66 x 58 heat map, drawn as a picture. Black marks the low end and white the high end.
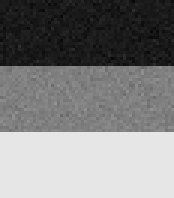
The table splits into 3 rows of 1 panel. Panel 1,1: very low, fine-grained, faint in contrast. Panel 2,1: middling, fine-grained, faint in contrast. Panel 3,1: very high, flat.
